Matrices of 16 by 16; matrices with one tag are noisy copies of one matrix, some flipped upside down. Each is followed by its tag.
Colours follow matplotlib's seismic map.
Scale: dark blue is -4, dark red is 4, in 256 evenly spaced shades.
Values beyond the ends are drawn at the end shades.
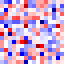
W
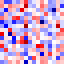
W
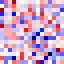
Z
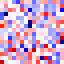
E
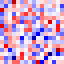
Z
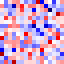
Z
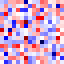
W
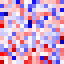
E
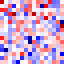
E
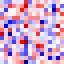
W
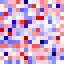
W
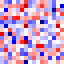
W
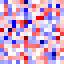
W
